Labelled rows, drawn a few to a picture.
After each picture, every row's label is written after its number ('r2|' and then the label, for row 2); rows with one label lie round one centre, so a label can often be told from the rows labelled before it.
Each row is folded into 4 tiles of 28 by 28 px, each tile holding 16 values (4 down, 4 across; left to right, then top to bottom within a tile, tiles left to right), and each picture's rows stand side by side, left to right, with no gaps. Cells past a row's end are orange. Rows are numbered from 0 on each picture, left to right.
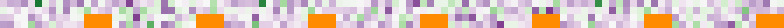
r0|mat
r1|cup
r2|mat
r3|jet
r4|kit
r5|mat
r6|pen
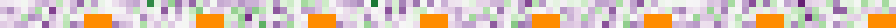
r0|jet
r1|mat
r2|cup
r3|mat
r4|jet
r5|jet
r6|jet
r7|cup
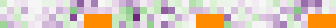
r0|pen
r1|cup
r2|pen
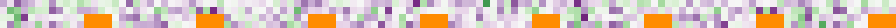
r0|cup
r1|kit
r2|pen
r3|jet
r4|mat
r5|cup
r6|kit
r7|cup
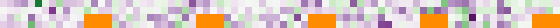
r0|mat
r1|pen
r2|pen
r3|kit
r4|cup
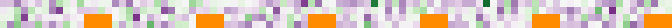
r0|cup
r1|cup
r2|jet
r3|mat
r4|mat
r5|jet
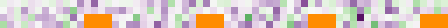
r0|pen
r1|jet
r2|jet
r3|cup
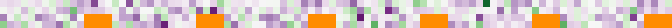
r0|pen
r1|kit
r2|pen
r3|cup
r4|mat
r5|pen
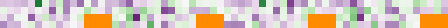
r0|mat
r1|cup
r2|mat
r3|cup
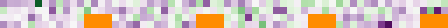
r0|mat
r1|jet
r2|cup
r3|kit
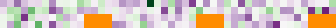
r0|cup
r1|mat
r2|kit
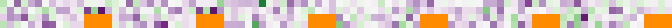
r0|kit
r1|kit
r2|mat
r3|pen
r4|jet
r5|cup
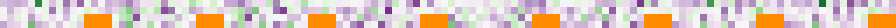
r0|mat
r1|cup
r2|cup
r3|jet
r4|pen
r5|jet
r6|mat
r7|mat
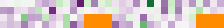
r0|jet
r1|mat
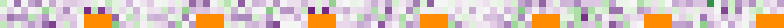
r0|kit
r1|pen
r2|kit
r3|jet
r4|pen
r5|cup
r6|mat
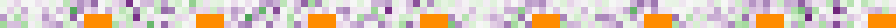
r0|pen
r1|cup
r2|jet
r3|jet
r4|pen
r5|pen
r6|pen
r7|cup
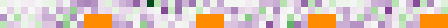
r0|pen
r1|mat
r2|jet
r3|jet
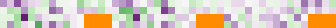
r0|cup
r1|cup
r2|pen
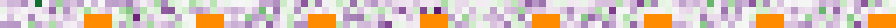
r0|mat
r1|cup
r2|jet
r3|kit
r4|pen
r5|jet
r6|mat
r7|jet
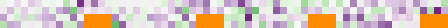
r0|pen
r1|pen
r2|cup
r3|kit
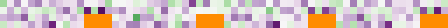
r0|kit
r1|jet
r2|kit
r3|kit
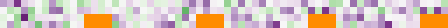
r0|cup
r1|pen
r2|kit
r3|kit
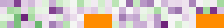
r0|cup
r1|kit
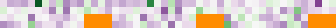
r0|mat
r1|mat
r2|pen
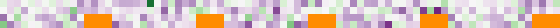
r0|pen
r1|mat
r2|jet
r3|kit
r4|pen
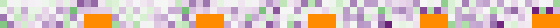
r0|pen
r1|pen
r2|jet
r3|kit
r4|kit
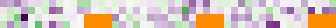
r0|cup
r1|pen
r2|kit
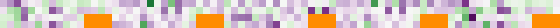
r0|cup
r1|mat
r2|kit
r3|mat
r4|cup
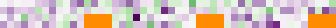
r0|jet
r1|cup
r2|kit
